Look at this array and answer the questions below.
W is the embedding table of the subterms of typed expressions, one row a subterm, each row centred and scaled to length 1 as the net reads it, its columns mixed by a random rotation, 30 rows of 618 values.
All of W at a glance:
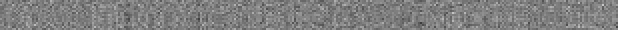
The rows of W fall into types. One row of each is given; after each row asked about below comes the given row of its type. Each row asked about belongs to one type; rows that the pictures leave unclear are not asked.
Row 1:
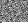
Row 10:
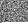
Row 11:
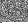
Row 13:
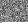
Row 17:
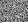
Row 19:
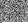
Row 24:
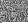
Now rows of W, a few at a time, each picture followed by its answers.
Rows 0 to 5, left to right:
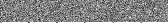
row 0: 24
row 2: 19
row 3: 17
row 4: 10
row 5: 13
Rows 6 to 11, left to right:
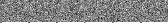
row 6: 11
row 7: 11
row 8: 11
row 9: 17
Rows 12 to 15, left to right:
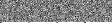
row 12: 17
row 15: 1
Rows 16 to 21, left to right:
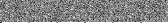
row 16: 19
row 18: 10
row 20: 17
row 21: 19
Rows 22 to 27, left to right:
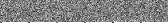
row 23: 10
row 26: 1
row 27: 19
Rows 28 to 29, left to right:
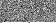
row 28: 10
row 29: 13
